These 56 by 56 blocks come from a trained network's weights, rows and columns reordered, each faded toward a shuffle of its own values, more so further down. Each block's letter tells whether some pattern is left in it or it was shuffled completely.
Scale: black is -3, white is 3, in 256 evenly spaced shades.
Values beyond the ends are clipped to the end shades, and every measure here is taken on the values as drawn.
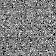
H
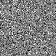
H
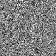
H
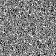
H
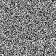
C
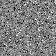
C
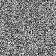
H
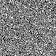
C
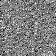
H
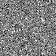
C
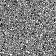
C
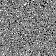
C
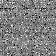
H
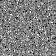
C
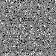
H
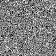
C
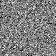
C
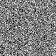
H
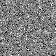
C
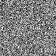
H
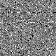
H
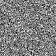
H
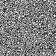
C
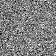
C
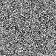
H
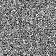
C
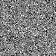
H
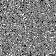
C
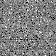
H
